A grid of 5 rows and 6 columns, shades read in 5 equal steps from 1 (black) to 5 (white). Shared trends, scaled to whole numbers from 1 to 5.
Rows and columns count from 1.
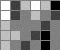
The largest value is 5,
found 3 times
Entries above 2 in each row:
4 4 5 4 4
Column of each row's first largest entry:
1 1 1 1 1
